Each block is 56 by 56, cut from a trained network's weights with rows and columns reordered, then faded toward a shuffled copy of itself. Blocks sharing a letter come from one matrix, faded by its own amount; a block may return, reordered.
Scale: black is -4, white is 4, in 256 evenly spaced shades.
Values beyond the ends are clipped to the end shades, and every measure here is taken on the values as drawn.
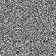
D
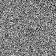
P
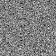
P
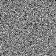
P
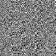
D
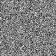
P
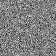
P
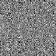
D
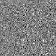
D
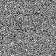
P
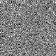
D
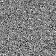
P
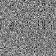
D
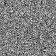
P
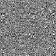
D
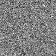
P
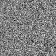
P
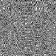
D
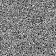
P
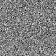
P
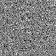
P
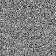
P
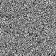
P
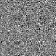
D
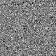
P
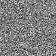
P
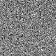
P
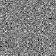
D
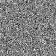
P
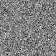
P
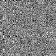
D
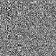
D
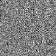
D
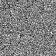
P
